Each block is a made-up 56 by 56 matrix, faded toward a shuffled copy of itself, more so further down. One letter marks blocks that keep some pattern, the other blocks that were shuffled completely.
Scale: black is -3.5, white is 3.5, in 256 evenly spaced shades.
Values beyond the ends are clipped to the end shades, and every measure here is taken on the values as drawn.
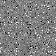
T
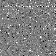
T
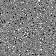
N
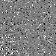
T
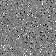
N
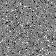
N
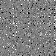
T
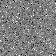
N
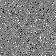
N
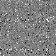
T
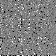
T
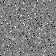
N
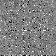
T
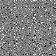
T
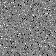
N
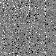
T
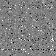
T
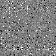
T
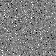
N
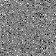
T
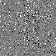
T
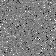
N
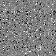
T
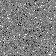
N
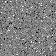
N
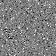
N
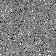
N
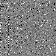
T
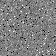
N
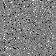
T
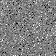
N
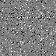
T
